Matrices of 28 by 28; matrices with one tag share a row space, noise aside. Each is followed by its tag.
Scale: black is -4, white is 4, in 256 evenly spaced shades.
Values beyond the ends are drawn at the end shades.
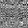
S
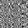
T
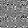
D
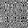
D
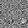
T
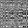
S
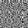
T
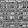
S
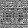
S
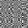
T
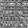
S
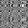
T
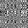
D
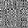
D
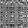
S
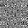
D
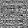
S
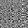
T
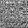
S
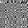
D
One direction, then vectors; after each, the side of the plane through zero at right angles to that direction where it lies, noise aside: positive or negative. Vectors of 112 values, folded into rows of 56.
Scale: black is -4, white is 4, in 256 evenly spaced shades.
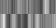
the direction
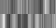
positive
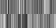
positive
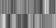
positive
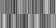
positive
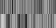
positive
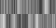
positive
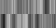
negative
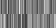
positive
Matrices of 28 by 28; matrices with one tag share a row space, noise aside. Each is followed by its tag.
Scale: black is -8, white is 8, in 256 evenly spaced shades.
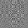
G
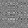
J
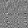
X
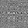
J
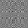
G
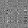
X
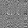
X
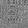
J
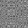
J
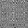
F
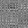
J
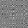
F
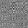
F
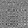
J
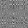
F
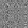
X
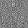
G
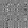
X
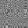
X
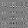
F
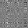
X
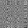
X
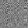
X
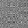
J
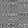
J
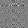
G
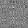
F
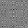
F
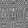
F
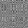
F
